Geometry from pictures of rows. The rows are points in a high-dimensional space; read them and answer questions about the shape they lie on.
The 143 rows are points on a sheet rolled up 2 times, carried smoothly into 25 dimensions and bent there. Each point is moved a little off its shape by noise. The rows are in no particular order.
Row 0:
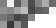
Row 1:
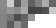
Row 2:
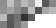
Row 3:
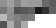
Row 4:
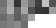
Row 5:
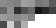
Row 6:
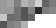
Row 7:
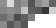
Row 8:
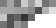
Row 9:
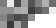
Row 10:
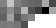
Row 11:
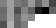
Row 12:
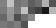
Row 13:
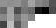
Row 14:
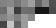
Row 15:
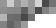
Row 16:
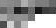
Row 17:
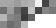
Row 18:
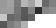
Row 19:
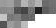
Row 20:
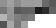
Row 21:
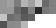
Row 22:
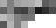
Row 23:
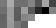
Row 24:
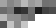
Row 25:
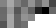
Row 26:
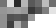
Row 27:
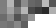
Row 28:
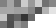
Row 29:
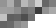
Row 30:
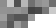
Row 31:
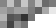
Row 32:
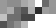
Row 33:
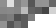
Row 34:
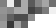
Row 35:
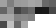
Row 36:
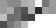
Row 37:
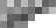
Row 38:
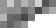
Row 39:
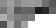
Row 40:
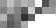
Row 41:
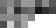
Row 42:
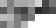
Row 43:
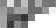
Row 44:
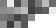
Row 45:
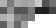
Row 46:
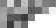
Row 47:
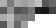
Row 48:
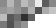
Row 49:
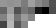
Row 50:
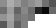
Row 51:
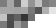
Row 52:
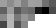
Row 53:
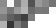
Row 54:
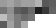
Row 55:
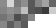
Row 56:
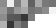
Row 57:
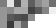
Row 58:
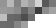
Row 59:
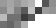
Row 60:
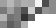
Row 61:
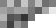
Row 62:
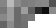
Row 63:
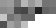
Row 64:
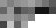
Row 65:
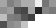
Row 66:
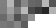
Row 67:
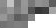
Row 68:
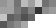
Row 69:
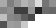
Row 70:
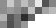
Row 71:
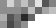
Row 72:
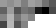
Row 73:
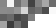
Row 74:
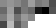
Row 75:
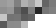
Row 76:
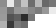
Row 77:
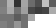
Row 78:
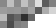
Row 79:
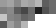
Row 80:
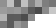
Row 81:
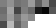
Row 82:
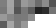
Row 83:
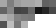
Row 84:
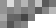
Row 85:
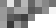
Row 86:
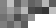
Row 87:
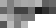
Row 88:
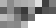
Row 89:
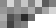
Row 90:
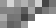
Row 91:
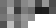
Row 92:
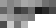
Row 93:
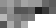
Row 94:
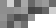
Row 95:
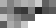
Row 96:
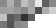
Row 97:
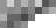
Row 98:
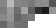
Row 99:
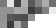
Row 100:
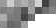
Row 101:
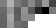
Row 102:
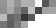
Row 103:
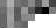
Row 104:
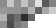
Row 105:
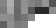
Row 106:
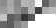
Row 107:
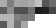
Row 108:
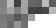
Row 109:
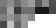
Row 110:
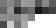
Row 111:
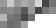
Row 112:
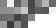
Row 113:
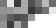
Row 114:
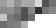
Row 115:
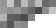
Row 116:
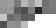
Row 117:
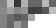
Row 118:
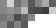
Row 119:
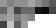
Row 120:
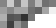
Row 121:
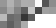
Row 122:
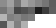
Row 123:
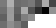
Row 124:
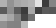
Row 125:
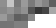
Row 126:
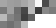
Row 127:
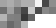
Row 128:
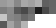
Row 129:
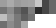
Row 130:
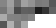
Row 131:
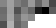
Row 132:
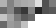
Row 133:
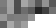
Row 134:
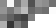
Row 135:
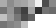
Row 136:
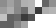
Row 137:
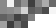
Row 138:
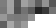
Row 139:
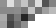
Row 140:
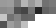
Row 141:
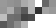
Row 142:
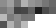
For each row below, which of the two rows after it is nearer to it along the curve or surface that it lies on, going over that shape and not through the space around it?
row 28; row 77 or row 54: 77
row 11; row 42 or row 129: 42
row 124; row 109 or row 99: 109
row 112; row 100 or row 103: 103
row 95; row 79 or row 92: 92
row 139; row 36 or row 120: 120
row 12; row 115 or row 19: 115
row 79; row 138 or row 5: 138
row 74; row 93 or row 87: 87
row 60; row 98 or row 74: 74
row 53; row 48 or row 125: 48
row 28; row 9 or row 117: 9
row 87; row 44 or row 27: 27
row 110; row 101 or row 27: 101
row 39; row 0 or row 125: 125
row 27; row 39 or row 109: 109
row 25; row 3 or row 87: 87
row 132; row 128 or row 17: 17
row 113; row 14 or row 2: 2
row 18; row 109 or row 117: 117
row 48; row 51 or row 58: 51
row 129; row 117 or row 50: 50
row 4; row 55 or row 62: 55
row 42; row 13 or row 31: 13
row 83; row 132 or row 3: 132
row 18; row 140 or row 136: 140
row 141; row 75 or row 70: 70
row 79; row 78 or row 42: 42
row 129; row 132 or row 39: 39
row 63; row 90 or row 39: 39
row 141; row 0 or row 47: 47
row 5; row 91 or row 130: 91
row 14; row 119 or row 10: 119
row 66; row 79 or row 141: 79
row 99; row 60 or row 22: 60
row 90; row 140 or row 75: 75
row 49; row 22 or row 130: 22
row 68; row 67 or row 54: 54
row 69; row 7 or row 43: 43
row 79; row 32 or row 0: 32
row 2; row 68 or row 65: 65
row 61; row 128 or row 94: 94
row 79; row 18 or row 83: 18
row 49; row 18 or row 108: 108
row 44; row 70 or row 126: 70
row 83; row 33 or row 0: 33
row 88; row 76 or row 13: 13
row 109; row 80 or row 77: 77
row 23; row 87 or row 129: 87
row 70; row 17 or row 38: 17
